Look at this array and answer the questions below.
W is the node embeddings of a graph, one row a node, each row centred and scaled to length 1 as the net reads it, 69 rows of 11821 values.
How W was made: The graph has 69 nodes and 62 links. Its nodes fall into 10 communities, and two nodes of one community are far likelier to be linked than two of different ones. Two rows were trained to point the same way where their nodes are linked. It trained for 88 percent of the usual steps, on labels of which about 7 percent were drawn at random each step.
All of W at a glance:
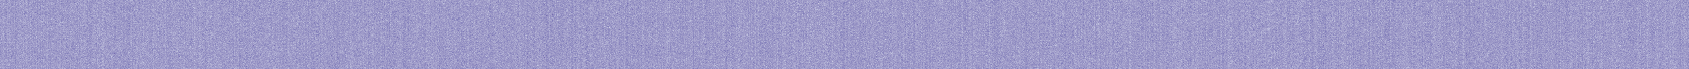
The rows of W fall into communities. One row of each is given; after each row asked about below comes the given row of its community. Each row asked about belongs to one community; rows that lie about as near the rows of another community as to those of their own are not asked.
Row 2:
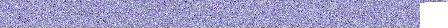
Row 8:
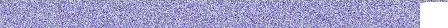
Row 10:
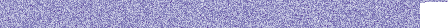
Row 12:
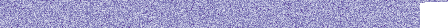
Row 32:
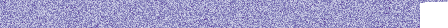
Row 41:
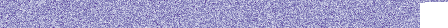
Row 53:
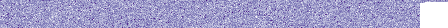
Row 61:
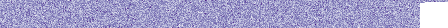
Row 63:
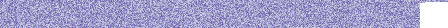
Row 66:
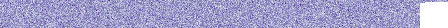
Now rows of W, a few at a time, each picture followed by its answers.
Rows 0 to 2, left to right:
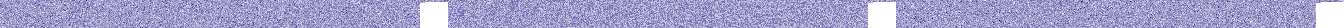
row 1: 41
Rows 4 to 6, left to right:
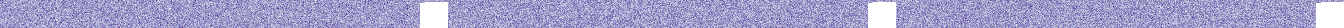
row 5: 32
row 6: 61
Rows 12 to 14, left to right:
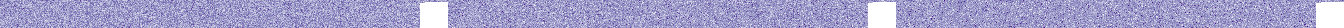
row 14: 41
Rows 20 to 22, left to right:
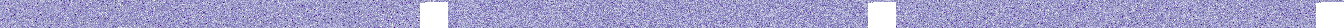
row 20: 41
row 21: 66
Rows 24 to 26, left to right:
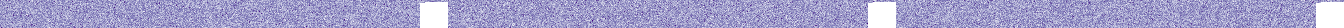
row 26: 53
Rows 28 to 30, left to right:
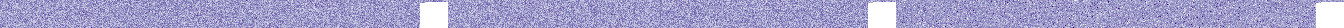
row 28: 2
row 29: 10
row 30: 63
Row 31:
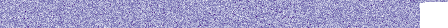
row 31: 53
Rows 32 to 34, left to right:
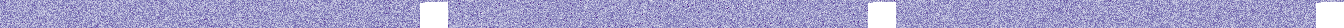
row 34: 53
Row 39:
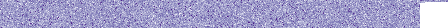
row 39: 10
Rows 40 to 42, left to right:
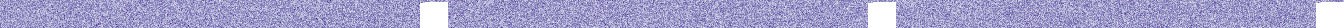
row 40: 32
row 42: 53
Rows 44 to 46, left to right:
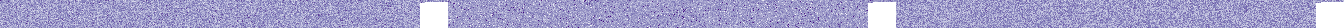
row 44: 8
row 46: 12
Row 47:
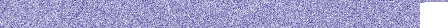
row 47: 2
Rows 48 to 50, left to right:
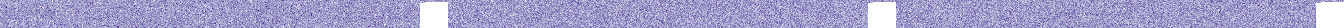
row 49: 61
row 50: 32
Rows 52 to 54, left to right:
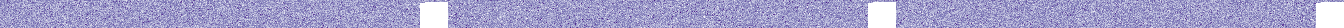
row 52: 12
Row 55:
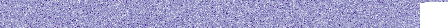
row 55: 32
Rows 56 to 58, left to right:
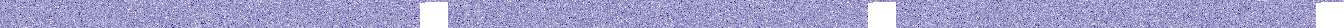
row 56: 63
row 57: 41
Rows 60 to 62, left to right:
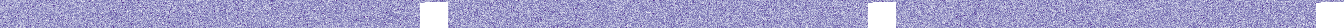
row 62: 2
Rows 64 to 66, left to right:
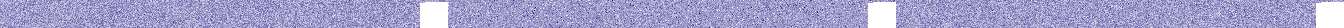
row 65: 12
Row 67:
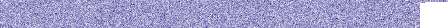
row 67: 2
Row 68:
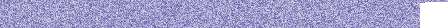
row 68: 12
